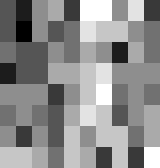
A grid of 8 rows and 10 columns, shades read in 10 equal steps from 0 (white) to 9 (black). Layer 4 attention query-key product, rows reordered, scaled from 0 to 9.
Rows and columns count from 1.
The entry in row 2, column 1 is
6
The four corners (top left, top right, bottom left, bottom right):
6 7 2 0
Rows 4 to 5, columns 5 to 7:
3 2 1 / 4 2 0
